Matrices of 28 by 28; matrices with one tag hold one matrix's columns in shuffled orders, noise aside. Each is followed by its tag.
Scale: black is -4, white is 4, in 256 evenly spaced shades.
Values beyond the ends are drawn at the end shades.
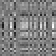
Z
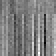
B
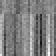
B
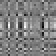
Z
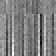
B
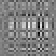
Z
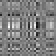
Z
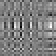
Z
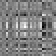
Z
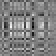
Z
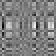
Z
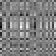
Z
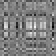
Z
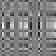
Z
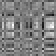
Z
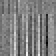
B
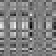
Z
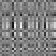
Z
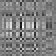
Z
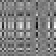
Z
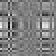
Z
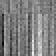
B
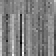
B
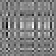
Z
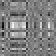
Z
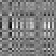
Z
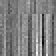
B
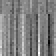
B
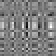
Z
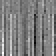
B
